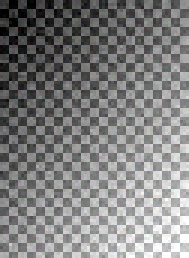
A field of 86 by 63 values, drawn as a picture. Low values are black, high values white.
No lone cell stands out from its neighbours. On average the colour sits 50% of the way up the scale. There is an overall slope up to the bottom right. The bottom right is the ninth with the highest average. The ninth with the lowest average is the top left. The field is checkered. No single row or column stands out from its neighbours.
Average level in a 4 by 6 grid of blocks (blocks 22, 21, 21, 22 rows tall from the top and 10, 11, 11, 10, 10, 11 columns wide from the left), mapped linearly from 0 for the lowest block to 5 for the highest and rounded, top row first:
0 0 1 1 2 2
1 1 2 2 3 3
2 2 3 3 4 4
3 3 4 4 5 5
